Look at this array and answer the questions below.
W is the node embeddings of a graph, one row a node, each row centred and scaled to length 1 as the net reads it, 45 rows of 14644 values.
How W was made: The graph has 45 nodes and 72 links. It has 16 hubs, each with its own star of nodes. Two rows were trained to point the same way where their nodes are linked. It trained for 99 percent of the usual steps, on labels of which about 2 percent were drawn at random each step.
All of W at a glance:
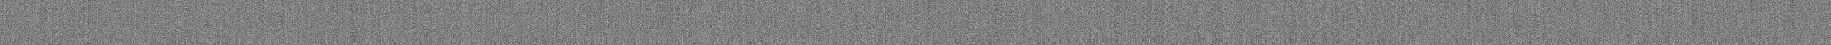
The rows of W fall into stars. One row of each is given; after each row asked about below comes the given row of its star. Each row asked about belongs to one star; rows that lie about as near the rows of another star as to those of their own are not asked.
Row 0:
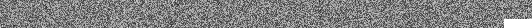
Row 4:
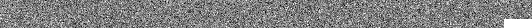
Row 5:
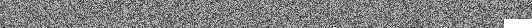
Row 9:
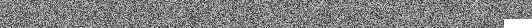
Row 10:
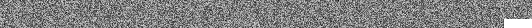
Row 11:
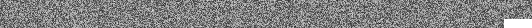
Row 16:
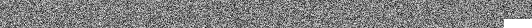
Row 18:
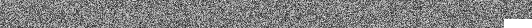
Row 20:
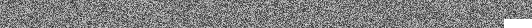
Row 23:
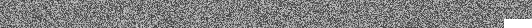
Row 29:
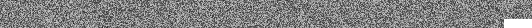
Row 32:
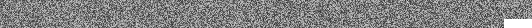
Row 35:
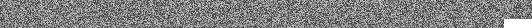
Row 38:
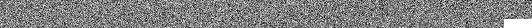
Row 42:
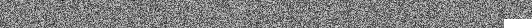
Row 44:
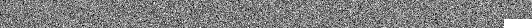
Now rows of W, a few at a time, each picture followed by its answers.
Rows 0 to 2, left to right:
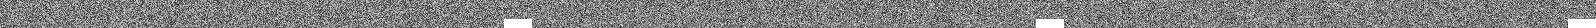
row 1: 18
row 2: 23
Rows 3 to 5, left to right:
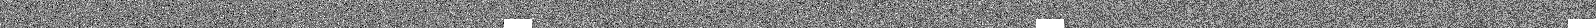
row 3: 35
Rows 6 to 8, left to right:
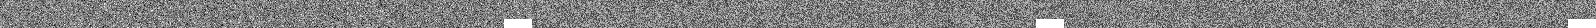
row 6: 32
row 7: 18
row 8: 44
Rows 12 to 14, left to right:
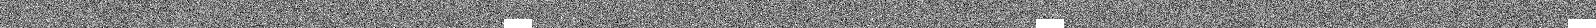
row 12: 29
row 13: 42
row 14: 23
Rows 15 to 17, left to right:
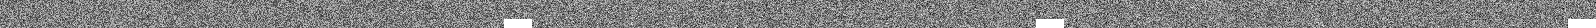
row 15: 20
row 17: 10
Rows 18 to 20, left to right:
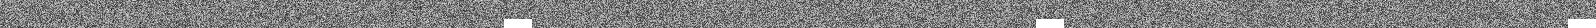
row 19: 4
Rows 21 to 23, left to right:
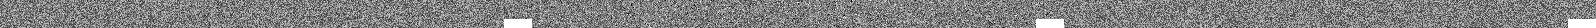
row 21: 16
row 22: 0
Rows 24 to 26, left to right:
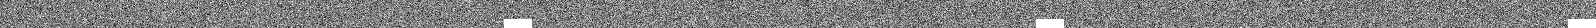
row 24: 16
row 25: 20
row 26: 42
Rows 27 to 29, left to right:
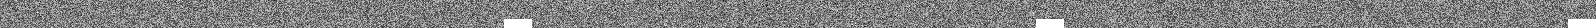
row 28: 5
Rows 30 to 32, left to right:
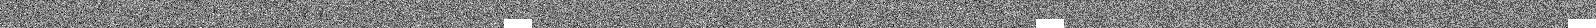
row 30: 20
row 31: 9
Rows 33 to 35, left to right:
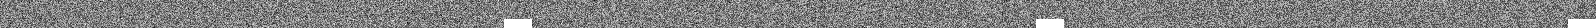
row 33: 23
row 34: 11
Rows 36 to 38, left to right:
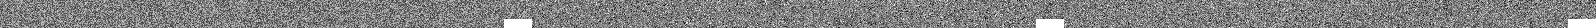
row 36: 42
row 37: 35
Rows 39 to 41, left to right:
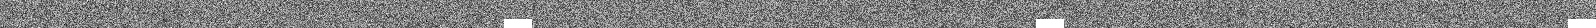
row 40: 38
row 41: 32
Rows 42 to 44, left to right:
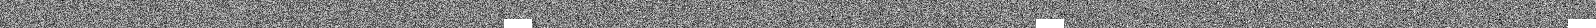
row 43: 5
